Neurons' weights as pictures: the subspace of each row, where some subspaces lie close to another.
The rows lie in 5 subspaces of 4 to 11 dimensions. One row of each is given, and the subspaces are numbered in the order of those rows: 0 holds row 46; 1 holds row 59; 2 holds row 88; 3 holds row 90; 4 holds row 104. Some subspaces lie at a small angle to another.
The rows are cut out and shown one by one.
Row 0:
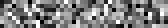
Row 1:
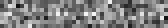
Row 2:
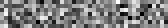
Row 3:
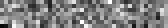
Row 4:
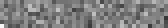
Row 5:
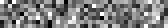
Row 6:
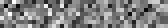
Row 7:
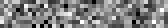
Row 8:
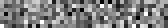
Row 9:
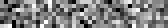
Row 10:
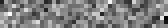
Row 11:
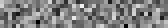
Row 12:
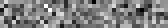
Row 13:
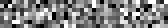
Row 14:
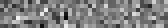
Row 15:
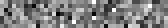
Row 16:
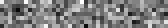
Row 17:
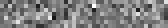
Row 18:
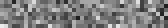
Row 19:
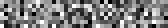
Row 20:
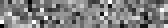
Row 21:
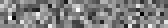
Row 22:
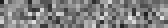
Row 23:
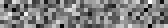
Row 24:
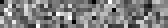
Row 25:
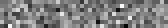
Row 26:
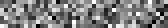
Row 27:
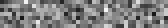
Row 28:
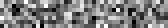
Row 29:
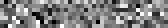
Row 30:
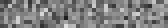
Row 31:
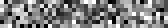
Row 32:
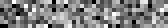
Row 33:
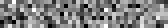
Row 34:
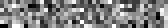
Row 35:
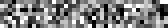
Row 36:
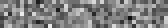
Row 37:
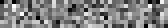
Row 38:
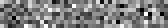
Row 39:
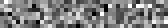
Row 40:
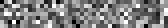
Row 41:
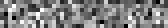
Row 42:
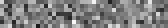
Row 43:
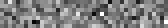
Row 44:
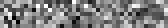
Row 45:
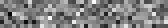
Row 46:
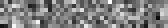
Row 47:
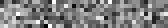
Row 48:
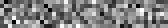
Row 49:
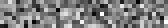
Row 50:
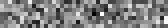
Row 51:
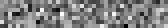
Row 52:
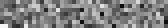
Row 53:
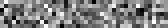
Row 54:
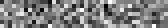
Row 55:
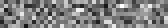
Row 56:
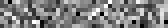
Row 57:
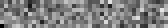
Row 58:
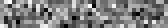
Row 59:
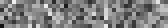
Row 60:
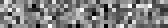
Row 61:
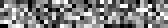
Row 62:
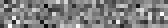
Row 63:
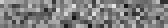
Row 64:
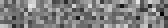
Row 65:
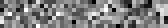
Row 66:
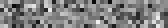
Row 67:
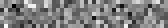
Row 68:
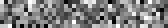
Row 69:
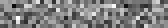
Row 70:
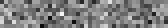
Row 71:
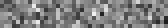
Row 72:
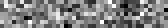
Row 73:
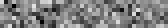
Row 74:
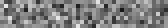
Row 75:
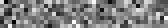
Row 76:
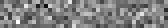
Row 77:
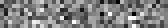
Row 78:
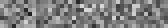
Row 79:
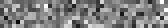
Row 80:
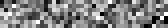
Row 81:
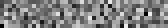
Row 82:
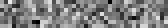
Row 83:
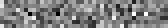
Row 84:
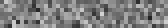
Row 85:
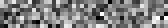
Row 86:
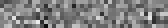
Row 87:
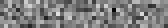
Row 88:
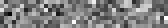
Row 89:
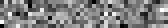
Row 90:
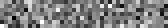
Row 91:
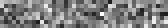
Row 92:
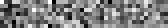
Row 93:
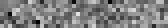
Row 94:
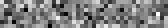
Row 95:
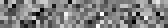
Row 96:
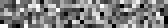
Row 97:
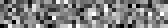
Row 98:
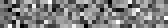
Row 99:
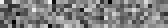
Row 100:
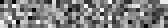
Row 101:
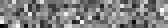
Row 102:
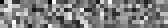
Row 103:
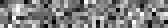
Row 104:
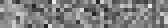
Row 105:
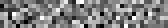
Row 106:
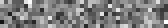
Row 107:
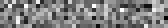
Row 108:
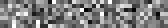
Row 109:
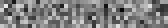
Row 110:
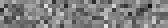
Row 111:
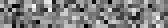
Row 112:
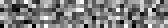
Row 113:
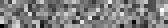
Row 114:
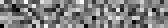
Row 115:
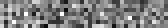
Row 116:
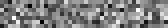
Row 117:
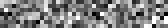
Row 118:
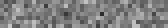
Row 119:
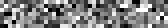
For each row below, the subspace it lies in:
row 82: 0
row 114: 3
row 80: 2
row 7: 0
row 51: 3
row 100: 1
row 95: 3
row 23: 1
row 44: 1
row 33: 1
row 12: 2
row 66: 0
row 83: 3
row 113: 0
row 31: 4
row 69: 1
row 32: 4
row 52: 0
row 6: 1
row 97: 2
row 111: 0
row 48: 2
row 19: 3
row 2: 3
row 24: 4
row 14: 1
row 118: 3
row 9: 0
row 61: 2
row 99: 4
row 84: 4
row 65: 2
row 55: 3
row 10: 2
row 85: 4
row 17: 1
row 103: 3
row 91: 2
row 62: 4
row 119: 2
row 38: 4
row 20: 3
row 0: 4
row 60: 2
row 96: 0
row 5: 1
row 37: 1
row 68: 4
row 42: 4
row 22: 3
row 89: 3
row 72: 1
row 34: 0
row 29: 3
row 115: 3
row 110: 2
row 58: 1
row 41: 3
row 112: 3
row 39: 2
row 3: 0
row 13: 1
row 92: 4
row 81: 3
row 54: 3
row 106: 3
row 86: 4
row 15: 4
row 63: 1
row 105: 3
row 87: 3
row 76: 1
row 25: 3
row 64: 4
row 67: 3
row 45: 3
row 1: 1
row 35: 1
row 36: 3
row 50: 4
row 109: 1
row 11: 3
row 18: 4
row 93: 3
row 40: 1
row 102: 4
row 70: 3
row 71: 4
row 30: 1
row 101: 0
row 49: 0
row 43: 0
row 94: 1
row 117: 2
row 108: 3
